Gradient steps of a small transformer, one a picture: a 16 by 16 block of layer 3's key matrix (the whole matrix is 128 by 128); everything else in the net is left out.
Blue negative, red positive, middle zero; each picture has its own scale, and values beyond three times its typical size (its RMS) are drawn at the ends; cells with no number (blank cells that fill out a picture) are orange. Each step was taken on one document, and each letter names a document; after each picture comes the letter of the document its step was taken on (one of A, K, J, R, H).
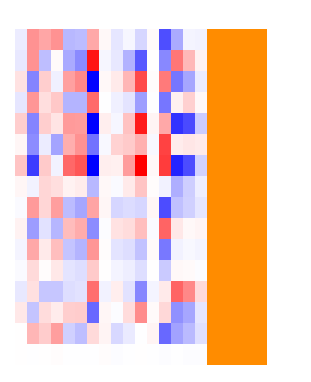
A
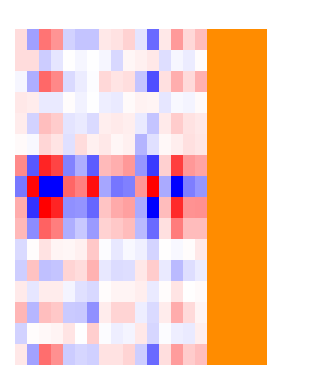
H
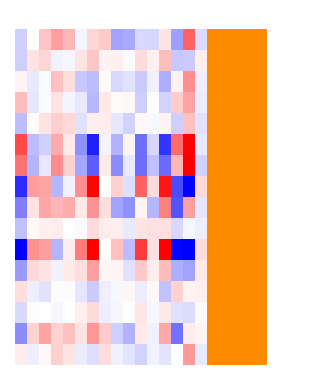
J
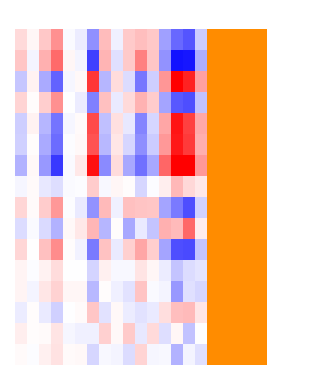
A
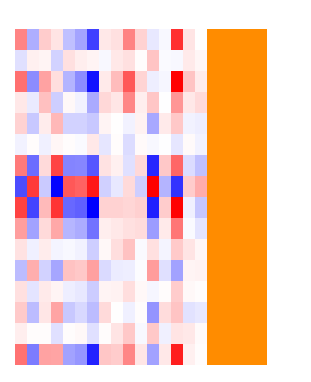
H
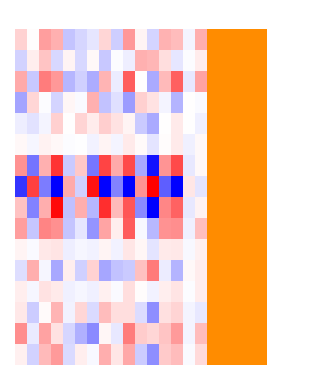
H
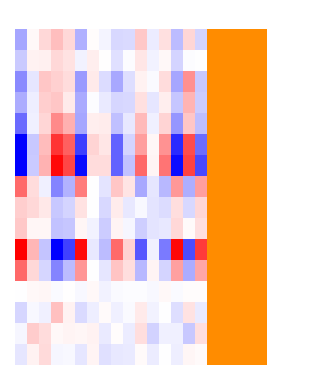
J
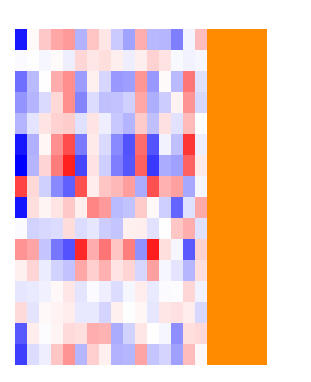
J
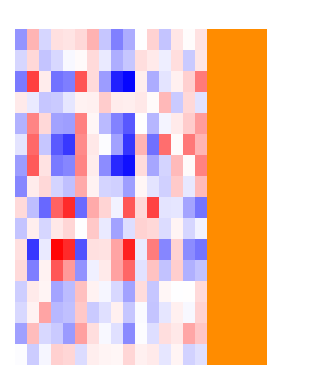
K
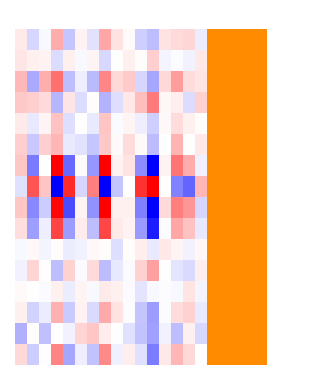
H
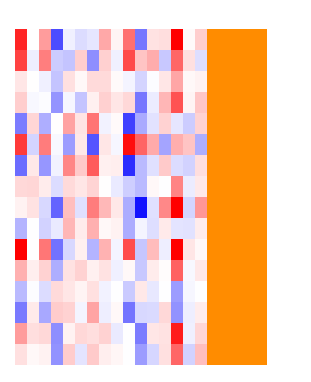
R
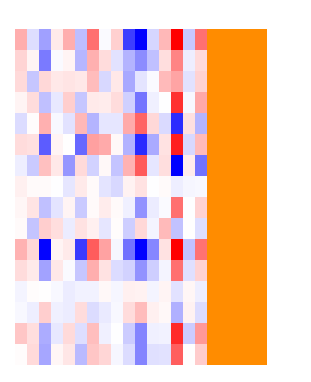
R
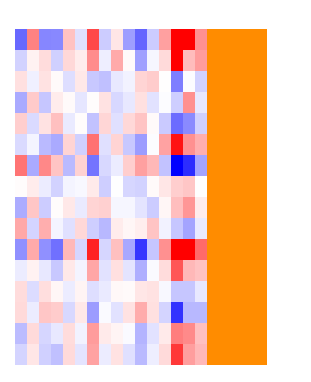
R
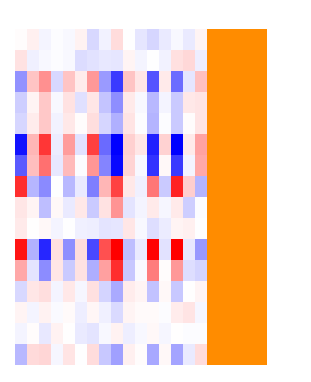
J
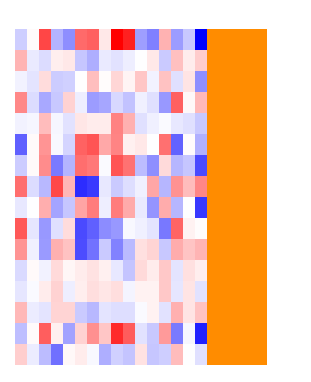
J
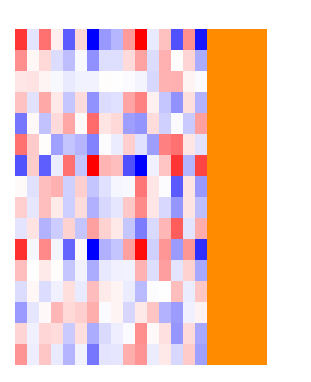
R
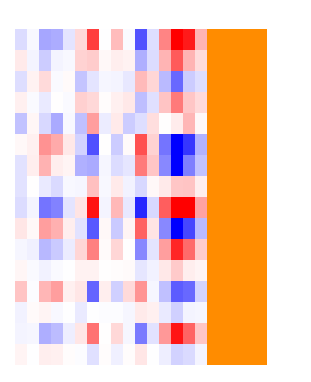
A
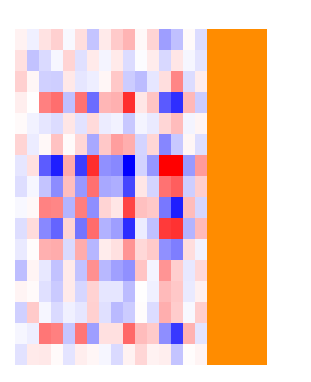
R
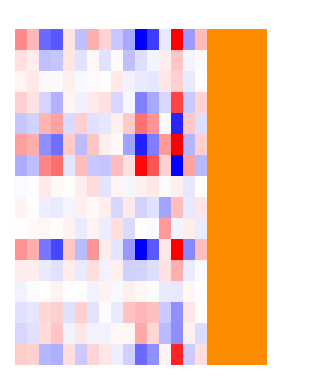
R
